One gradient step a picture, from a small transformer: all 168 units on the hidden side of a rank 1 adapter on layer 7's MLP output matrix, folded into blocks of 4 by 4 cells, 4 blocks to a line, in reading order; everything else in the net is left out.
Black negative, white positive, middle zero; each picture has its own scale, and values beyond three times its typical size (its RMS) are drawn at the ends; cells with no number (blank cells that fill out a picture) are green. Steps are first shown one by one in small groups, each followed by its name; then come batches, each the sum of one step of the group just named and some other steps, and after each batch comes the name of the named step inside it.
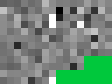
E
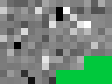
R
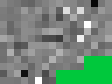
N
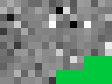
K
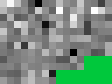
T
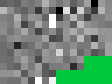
E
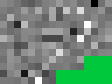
N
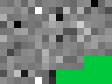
R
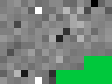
T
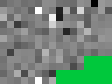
E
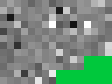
K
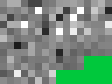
T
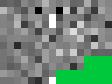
E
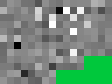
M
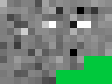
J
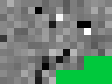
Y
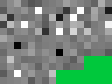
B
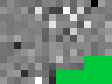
M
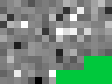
B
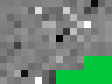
J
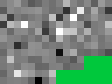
B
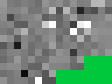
J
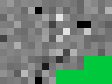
Y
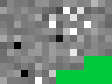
M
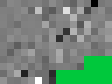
Y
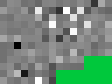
M
